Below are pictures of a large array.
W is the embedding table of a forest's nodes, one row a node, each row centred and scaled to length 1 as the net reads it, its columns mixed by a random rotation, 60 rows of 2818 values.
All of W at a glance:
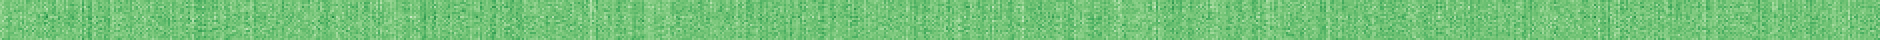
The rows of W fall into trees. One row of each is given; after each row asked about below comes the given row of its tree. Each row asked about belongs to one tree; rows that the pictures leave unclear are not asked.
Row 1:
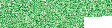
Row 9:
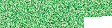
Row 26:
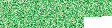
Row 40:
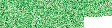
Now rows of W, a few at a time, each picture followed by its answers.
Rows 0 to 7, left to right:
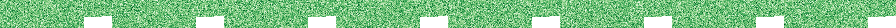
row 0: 9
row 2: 26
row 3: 1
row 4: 9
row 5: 9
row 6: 40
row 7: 26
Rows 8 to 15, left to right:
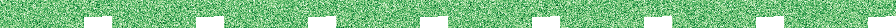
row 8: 1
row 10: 9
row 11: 9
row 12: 1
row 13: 1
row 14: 9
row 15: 9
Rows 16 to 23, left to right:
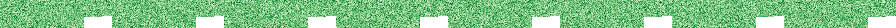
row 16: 1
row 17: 40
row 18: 26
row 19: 1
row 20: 40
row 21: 40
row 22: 9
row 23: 26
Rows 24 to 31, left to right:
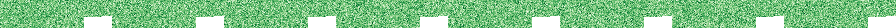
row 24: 26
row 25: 26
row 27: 40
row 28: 26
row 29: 40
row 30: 9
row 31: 1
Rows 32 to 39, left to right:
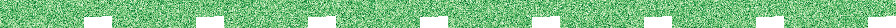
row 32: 9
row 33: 26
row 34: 40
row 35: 26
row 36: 26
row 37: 1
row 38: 1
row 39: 40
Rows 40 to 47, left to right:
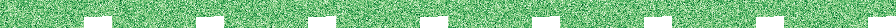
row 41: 9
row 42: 9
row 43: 9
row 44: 9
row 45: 1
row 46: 26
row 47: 1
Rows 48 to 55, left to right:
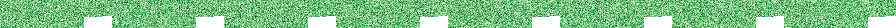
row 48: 9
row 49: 26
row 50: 9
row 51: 40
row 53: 26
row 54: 9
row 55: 1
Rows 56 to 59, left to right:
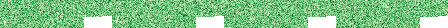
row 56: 26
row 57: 40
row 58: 1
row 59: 9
